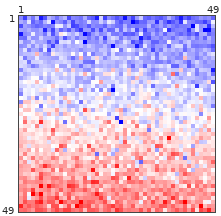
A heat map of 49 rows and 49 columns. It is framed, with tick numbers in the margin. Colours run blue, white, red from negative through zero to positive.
There are no regular stripes. The bottom left is the ninth with the highest average. There is an overall slope up to the bottom. The histogram is bell-shaped. The texture is fine-grained noise.
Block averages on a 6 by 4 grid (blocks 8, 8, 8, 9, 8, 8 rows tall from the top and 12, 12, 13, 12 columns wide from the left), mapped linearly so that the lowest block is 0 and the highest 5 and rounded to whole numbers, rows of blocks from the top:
0 0 0 0 | 1 1 1 1 | 2 2 2 2 | 3 3 3 3 | 4 4 4 4 | 5 5 5 5
